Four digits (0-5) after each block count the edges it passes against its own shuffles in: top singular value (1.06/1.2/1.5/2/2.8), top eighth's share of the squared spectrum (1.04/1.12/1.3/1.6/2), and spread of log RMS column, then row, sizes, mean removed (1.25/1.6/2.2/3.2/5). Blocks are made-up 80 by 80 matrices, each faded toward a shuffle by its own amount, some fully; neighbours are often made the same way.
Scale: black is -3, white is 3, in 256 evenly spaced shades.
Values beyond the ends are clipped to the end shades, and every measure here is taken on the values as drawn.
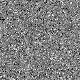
0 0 0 1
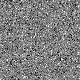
0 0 0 0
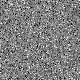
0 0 0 0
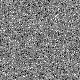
0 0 0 0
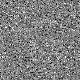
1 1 0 2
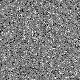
0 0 0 0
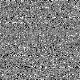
1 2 0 3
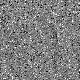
2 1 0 0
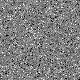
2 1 0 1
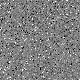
0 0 0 0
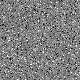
2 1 0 0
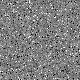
0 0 0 0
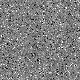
2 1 0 0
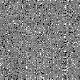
4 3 2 1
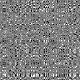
5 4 3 3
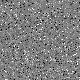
1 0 0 0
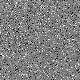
2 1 0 0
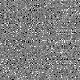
4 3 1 2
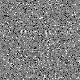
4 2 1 1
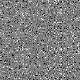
4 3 2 1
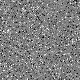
0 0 0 0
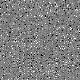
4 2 1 1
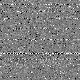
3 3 0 3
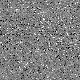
1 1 0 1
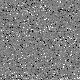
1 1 0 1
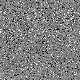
1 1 0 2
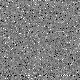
2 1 0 1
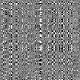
5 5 4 3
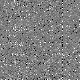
2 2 2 1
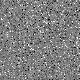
1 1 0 0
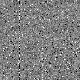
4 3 1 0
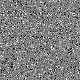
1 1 0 2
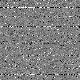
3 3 0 3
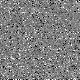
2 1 0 2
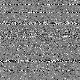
2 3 0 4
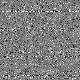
2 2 0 3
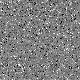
0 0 0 1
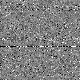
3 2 0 2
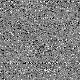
1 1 0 2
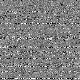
2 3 0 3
